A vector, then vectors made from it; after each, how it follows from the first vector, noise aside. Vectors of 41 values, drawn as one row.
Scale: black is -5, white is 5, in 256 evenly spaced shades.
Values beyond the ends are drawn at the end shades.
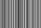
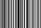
scaled up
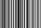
scaled up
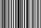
scaled up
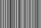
wrapped around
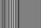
partly zeroed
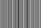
partly zeroed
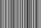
wrapped around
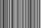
wrapped around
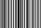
scaled up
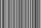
wrapped around
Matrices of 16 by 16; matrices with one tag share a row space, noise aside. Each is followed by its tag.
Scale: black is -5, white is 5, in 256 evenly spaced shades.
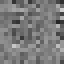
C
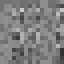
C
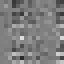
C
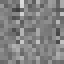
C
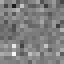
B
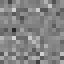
B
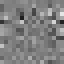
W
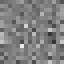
W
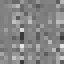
C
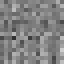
B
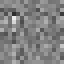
B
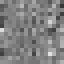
W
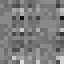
C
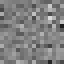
W
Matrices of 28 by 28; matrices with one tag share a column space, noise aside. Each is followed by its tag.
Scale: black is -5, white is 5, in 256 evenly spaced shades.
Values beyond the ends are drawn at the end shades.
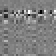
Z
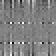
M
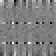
M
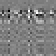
Z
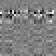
Z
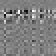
Z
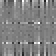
M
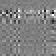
Z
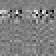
Z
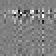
Z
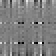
M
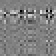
Z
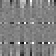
M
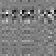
Z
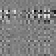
Z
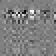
Z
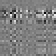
Z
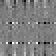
M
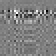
Z
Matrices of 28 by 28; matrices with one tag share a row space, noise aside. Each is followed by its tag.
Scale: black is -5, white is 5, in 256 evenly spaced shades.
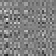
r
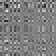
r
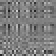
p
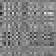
p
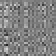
r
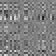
r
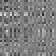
r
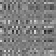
p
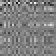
p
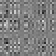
r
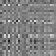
p
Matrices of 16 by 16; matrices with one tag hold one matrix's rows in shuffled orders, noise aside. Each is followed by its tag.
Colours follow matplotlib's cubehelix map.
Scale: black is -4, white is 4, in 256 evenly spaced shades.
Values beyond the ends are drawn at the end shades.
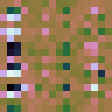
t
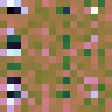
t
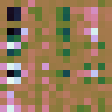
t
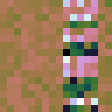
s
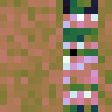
s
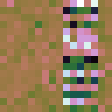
s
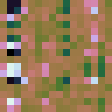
t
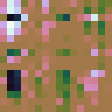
t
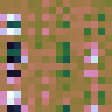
t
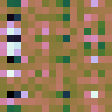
t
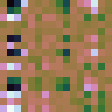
t
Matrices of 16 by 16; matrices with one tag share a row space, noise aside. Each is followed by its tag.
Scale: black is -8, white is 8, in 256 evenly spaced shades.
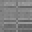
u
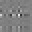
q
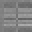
u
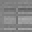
u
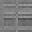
u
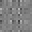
q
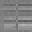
u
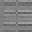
u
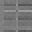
u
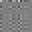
q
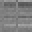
u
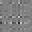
q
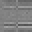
u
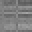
u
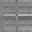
u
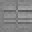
u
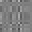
q
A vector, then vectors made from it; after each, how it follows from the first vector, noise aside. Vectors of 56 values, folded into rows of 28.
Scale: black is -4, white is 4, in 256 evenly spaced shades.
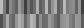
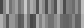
negated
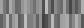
wrapped around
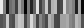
scaled up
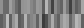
wrapped around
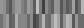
wrapped around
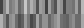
negated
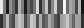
scaled up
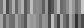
wrapped around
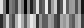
scaled up
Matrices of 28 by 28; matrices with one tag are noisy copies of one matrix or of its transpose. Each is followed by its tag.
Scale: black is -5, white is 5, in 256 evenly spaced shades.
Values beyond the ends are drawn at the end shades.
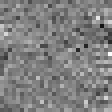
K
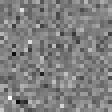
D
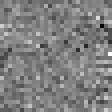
K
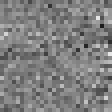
K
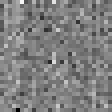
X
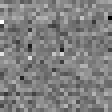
X
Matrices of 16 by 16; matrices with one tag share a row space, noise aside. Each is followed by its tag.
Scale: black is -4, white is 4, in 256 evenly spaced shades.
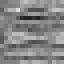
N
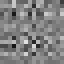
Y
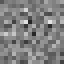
Y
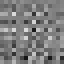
Y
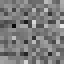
Y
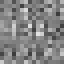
Y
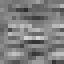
N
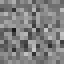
Y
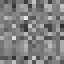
Y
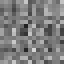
Y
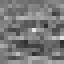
N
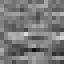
N
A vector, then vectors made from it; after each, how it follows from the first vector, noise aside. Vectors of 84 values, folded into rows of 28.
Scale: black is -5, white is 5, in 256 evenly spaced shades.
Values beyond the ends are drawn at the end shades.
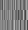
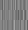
shrunk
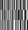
scaled up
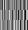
scaled up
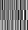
scaled up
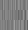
shrunk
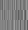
shrunk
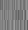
shrunk
